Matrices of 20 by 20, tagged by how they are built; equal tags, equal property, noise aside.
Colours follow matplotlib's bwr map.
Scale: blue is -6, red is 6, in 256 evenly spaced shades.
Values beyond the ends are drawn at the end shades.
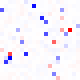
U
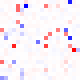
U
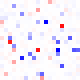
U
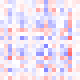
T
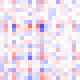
T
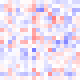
T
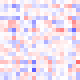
T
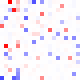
U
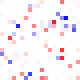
U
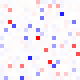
U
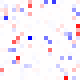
U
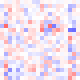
T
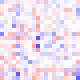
T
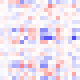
T
